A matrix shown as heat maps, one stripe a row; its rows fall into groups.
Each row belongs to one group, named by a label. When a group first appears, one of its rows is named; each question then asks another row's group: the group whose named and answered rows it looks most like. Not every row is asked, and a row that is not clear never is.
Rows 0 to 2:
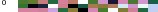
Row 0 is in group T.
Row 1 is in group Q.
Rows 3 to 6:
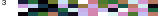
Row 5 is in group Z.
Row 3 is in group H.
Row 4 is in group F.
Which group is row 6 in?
Q
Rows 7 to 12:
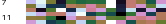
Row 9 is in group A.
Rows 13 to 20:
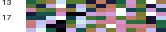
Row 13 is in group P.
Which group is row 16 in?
Q
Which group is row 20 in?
F
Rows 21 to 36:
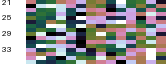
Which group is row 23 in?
A
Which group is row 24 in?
Q
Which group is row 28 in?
Q
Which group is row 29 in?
F
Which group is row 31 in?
Q
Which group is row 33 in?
P
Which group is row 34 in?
P
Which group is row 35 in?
F
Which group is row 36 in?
Z
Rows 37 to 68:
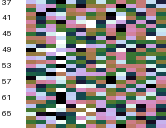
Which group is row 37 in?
F
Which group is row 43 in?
T
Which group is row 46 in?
P
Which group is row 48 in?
A
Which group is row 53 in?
F
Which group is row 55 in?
H
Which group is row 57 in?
P
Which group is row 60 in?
F
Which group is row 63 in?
A
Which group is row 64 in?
T
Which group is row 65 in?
Z
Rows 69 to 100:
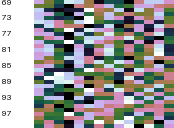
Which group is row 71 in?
Z
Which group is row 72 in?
F
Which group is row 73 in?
Z
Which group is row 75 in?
P
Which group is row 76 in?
A
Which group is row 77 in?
F
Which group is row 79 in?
A
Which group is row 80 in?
F
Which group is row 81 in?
F
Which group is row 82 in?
F
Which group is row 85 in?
F
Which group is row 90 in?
F
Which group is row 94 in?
Q
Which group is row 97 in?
A
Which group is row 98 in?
H
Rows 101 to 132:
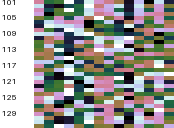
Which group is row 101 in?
A
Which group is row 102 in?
Z
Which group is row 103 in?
A
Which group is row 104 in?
Z
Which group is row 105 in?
T
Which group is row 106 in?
P
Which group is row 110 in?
Q
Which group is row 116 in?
F
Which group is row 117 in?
P
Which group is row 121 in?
A
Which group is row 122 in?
Q
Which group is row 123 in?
A
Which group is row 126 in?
F
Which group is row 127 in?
H
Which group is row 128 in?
P
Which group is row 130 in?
Z
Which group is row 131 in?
Z
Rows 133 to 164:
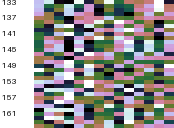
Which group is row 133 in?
F
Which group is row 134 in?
P
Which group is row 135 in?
P
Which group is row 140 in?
Q
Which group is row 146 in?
A
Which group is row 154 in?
Z
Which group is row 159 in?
F
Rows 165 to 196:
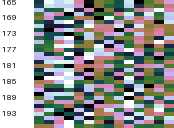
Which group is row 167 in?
P
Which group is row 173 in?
Z
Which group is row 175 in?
P
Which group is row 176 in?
T
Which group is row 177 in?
Q
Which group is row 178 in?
A
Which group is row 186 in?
A
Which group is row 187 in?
Z
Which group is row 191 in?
Q
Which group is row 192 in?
F
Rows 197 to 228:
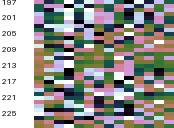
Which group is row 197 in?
A
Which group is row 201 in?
A
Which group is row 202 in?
A
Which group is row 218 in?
P
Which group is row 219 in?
Z
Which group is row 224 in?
Z
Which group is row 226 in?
Q
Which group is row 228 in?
T
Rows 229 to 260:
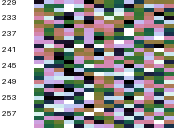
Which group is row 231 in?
T
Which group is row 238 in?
P
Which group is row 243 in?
H
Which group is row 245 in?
Z
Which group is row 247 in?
Q
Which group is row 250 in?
Z
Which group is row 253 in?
Z
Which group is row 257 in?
Z
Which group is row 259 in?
P
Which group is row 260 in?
A
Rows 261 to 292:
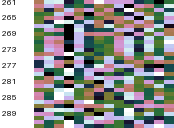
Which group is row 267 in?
F
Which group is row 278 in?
A
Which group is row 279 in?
P
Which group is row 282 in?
F
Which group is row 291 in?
A
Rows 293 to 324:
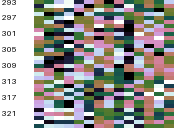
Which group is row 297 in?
T
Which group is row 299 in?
T
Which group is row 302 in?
P
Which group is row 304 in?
A
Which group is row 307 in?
Z
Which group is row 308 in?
Z
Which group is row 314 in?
F
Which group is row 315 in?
P
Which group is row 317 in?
P
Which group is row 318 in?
F
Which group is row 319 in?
F
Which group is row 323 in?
Z
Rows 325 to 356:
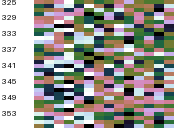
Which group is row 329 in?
P
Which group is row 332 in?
T
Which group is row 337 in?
Q
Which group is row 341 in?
F
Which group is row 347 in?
Z
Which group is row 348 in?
A
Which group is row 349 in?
F
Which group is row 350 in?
Q
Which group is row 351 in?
T
